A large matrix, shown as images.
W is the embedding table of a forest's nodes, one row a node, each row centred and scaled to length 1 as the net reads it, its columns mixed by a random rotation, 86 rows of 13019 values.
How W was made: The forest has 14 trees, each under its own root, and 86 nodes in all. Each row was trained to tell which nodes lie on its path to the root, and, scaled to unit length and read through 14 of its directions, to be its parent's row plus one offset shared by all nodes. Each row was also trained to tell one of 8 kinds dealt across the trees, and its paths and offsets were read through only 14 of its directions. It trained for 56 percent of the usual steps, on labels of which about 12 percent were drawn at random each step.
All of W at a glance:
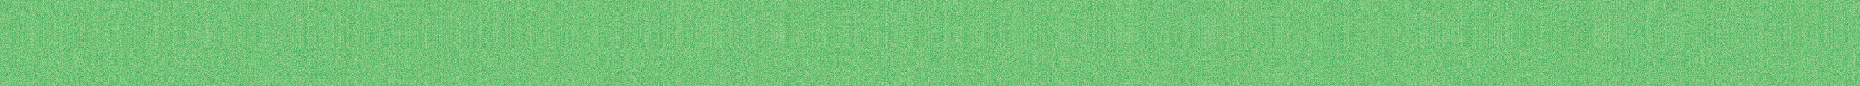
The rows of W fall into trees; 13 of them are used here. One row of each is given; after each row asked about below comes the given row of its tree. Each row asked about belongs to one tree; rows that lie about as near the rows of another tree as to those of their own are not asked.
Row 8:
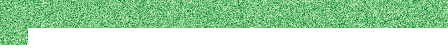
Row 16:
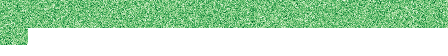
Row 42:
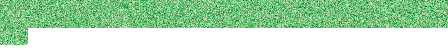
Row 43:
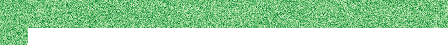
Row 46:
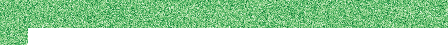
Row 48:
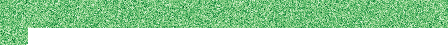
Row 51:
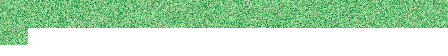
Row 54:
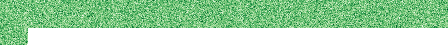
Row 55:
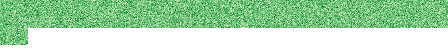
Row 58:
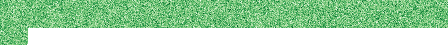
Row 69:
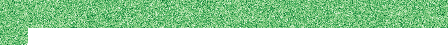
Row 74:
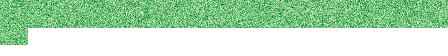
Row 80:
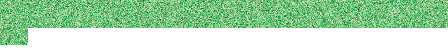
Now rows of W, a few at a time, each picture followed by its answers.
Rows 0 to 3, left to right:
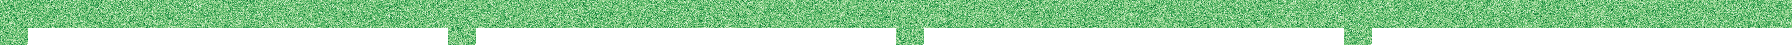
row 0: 16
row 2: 48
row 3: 8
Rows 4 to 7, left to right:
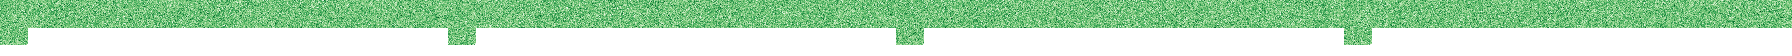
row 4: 42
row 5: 69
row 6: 43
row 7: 42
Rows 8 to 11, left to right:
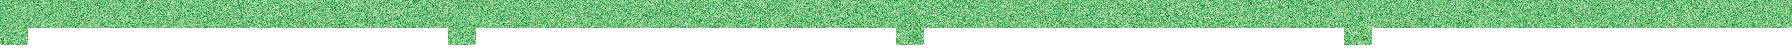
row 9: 42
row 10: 74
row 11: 55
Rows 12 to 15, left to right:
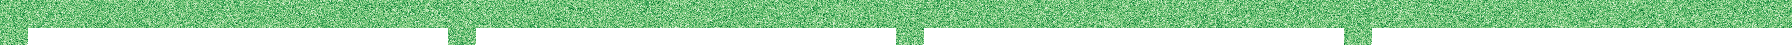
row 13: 69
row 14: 80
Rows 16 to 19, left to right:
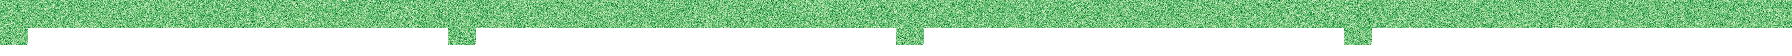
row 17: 58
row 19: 80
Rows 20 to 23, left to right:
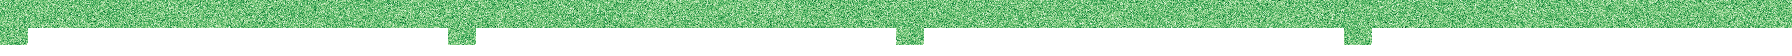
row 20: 46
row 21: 74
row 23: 8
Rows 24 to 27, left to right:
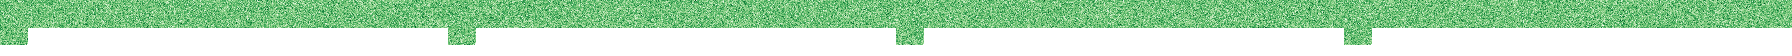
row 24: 58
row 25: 16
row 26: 43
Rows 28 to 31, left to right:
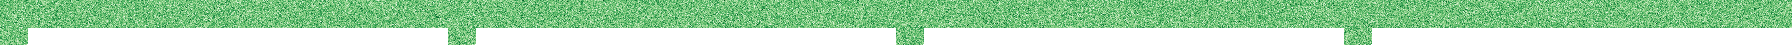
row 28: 42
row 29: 46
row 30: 46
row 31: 74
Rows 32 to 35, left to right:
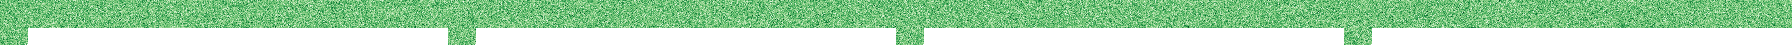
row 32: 8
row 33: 80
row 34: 8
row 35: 51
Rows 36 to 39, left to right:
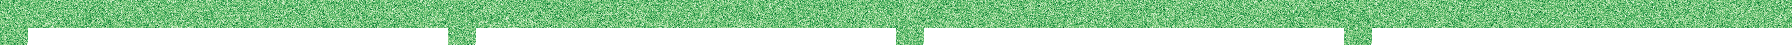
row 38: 58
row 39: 80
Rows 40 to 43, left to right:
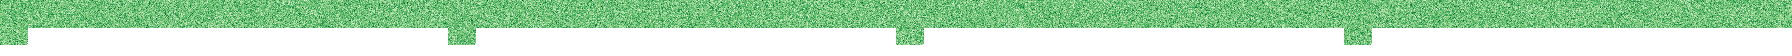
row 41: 80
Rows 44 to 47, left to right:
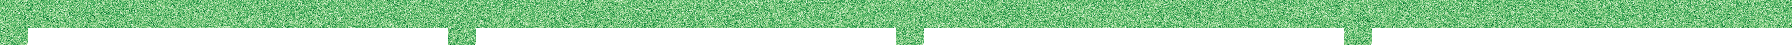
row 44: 46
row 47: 80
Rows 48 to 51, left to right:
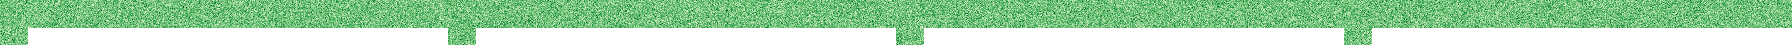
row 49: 74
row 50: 55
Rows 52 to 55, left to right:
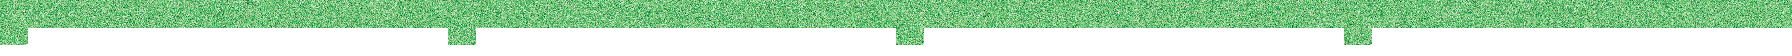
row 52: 42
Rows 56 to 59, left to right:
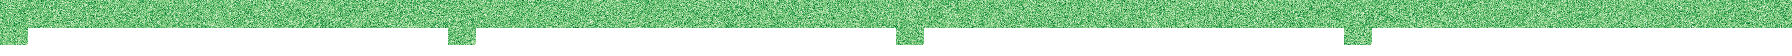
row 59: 16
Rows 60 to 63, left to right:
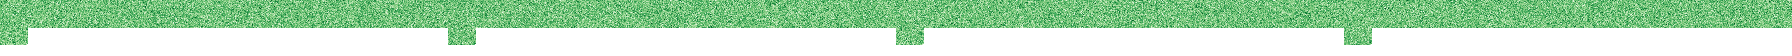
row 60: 48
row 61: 55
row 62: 42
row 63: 54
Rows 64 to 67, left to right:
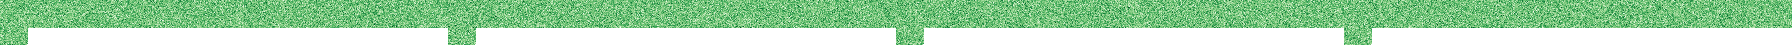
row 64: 54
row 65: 16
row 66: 55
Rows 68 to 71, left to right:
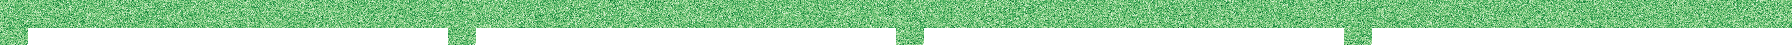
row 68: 74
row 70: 46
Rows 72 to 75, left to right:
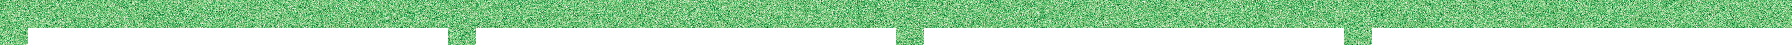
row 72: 42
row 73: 74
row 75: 55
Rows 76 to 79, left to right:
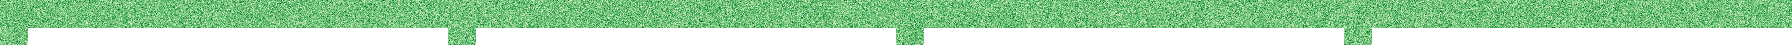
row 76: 80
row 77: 69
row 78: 43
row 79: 48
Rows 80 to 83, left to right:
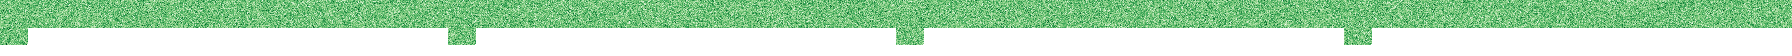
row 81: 74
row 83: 51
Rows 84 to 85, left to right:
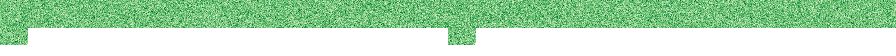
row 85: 16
